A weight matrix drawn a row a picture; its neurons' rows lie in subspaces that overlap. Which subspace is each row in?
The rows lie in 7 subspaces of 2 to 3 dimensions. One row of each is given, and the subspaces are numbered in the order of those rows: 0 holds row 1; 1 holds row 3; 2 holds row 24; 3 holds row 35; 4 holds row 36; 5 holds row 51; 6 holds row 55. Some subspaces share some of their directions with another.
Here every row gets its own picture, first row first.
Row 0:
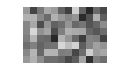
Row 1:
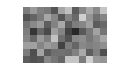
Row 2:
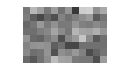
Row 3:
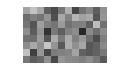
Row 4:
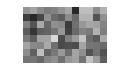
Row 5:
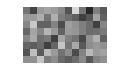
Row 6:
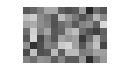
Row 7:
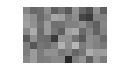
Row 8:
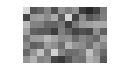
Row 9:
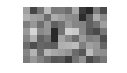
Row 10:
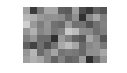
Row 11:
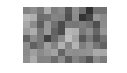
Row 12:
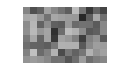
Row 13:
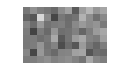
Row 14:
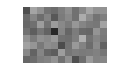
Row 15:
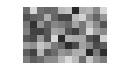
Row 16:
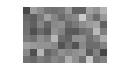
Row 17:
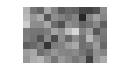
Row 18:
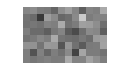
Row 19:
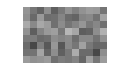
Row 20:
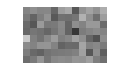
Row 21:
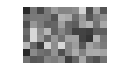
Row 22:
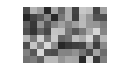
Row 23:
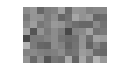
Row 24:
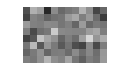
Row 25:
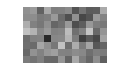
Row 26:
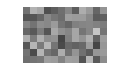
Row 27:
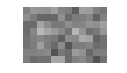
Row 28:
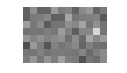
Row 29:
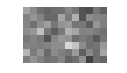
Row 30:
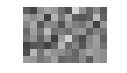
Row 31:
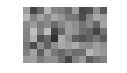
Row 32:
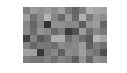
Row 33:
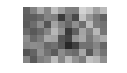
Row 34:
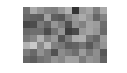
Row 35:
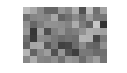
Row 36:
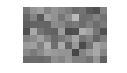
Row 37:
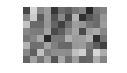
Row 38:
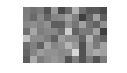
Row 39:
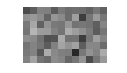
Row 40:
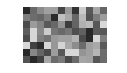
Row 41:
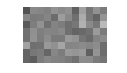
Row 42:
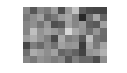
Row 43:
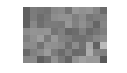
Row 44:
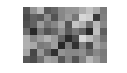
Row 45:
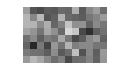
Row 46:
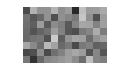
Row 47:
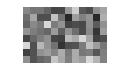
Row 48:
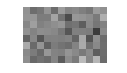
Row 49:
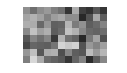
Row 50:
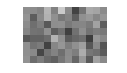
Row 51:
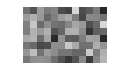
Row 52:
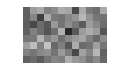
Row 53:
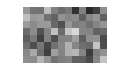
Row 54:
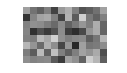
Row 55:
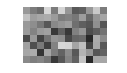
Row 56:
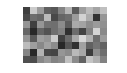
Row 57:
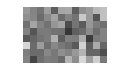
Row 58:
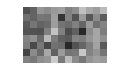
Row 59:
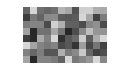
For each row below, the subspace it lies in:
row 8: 0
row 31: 2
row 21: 3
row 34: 4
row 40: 3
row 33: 1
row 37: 5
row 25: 5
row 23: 2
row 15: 5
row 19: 4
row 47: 6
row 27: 0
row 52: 4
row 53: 3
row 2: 0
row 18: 0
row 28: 6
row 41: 3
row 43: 3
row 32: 6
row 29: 1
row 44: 5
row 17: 3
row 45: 4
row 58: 1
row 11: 5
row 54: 0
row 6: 3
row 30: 1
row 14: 5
